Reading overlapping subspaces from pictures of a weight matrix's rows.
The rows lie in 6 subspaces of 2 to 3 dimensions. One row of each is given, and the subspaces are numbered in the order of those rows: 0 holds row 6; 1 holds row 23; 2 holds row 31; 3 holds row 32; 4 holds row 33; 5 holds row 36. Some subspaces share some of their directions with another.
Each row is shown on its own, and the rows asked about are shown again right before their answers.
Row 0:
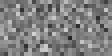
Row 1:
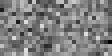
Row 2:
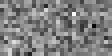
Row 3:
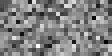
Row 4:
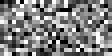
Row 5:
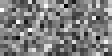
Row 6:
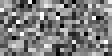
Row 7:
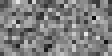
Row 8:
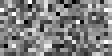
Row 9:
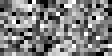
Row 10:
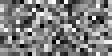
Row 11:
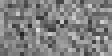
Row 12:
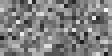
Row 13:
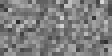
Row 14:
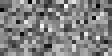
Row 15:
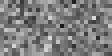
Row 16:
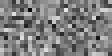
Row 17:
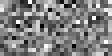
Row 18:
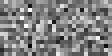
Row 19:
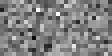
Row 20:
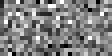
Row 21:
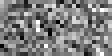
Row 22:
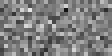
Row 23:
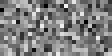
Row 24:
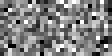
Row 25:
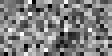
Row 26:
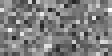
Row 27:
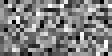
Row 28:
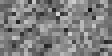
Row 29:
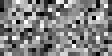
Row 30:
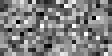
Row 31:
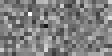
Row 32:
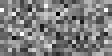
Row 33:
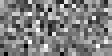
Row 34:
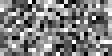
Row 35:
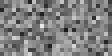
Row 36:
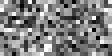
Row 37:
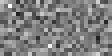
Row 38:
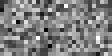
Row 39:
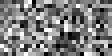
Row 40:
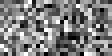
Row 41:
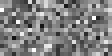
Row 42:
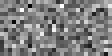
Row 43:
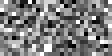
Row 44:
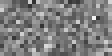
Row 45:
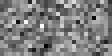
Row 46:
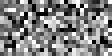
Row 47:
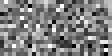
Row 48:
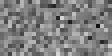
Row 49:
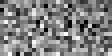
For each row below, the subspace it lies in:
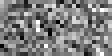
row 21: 4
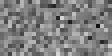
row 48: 0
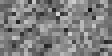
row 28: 1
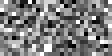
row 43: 5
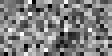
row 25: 4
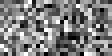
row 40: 4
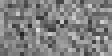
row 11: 4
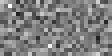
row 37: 0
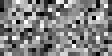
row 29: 0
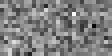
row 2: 1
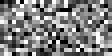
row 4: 0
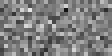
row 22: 5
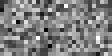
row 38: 0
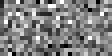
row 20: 0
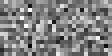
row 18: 5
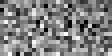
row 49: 1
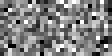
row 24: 3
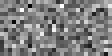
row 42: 5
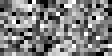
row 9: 2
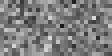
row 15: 5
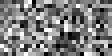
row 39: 4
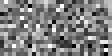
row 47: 5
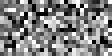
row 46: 2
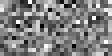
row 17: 4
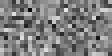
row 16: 5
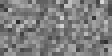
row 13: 3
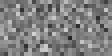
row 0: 4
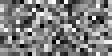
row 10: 0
